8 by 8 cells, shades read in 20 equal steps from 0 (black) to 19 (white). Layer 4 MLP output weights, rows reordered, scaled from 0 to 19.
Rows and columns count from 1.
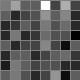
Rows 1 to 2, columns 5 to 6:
19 5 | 11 7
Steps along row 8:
up down down up up down up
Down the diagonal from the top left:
9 3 7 4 10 7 3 7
